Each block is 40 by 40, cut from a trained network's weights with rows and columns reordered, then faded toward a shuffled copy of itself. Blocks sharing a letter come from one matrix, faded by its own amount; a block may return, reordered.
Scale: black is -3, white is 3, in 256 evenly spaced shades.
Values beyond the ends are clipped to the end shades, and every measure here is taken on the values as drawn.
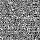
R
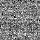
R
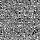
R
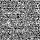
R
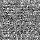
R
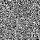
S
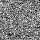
S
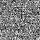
R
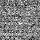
R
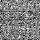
R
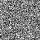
S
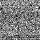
R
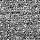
R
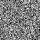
S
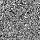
S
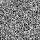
S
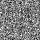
S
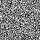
S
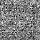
R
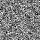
S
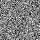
S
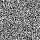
S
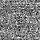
R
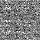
R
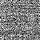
R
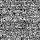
R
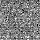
R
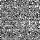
R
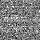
R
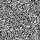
S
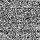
R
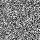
S
